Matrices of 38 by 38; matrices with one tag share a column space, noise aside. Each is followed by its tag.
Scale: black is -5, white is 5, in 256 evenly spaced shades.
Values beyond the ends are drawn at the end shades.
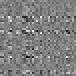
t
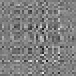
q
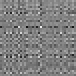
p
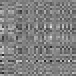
q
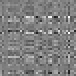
t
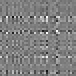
t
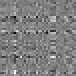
t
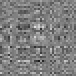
q
